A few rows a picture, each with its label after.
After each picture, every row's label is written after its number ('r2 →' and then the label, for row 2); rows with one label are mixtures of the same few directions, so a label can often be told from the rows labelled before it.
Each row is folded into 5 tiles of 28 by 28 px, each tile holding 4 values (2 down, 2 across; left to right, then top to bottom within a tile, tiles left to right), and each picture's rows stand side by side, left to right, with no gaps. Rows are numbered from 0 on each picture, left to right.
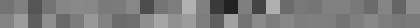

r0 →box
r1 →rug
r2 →rug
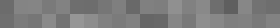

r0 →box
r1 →box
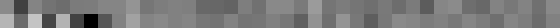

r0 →box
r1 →rug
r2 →box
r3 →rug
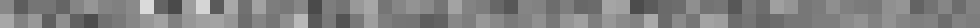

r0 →box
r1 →rug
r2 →box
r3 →box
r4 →rug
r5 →box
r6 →rug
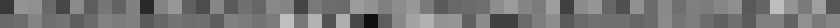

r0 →rug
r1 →rug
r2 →box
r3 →box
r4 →rug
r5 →rug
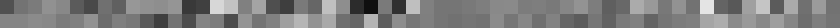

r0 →rug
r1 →rug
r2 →rug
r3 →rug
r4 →rug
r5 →rug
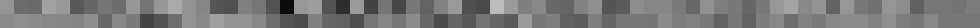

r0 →rug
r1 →box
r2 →rug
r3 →rug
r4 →rug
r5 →rug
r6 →rug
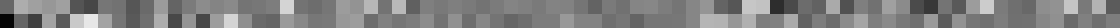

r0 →box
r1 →box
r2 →rug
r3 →box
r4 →box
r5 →rug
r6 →rug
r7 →rug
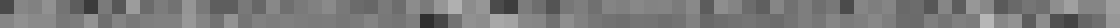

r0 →rug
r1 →rug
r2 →rug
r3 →box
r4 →box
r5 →rug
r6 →rug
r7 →box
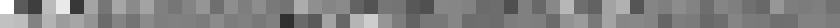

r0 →rug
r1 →rug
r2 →box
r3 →rug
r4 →rug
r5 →rug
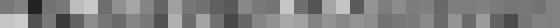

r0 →box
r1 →box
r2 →rug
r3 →box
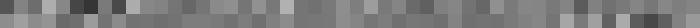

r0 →rug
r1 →rug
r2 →rug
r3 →rug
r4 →box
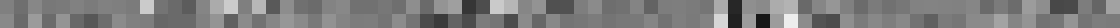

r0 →box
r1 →rug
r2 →rug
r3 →rug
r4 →rug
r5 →box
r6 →box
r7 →rug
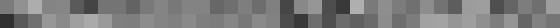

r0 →box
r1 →rug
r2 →rug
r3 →rug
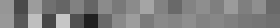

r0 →box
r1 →rug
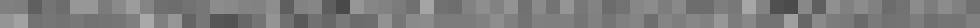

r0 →box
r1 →box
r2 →rug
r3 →rug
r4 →rug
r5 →rug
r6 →rug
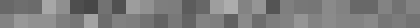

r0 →rug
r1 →rug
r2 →rug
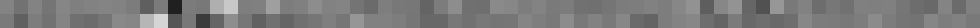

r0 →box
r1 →box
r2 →box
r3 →rug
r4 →box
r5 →rug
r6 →rug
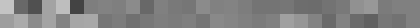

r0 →rug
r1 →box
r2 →box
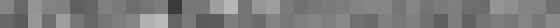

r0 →box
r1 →box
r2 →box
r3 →rug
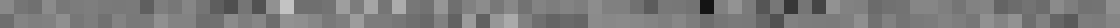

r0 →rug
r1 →rug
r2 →rug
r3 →box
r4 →box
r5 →rug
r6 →box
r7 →box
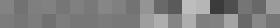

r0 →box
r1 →rug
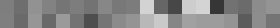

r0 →box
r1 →rug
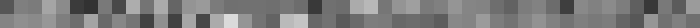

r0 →rug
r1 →box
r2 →box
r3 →box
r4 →rug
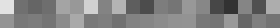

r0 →rug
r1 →rug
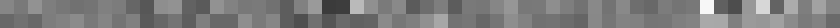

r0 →box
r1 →rug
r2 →rug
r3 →box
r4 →box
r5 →rug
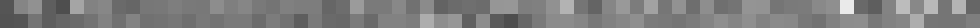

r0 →rug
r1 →rug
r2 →rug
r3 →box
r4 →rug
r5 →rug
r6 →rug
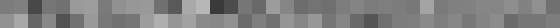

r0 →box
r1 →rug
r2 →box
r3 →rug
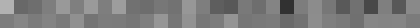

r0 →rug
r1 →rug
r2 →rug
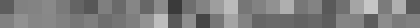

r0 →rug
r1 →box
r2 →rug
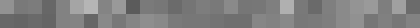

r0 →rug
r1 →box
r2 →rug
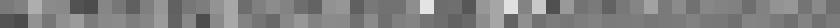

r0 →box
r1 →box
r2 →rug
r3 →rug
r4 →rug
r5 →rug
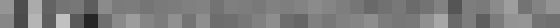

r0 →box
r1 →box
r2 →box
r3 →box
